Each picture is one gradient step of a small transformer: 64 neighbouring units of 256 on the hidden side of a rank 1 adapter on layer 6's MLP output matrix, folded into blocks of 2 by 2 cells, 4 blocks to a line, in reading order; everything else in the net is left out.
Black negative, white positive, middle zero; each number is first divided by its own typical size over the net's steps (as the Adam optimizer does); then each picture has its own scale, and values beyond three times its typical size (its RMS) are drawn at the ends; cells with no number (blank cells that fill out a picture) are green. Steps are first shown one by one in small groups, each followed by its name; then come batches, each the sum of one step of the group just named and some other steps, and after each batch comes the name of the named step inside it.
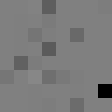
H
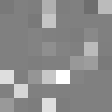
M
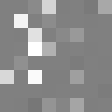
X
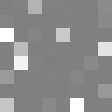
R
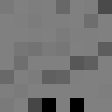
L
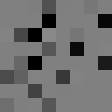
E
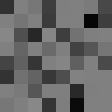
E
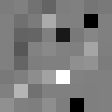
M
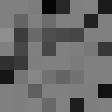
H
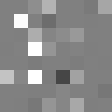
X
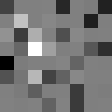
X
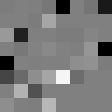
M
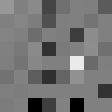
L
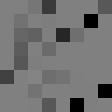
H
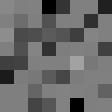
L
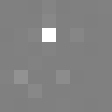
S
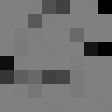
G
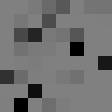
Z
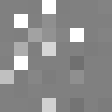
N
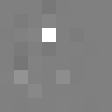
S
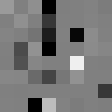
N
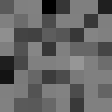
Z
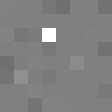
S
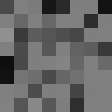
Z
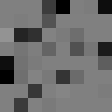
Z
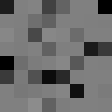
G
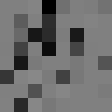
Z
